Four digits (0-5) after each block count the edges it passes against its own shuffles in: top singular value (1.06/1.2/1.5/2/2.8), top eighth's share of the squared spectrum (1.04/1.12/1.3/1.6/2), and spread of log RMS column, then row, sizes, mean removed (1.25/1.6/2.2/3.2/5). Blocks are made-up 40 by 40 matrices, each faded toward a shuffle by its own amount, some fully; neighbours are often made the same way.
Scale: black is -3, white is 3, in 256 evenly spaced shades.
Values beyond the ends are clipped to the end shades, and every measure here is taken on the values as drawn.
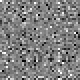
3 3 1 1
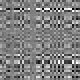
5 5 4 4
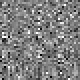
3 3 2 1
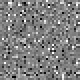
3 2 1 1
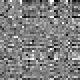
4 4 2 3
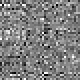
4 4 2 2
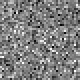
0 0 0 0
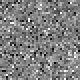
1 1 0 0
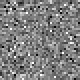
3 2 0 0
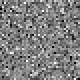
1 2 0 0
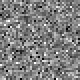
0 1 0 0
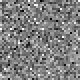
0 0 0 0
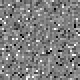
0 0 0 0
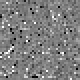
1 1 0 0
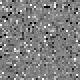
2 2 0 0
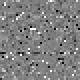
3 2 0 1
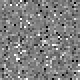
2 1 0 0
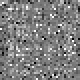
3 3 1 1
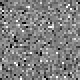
2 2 0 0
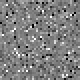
0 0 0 0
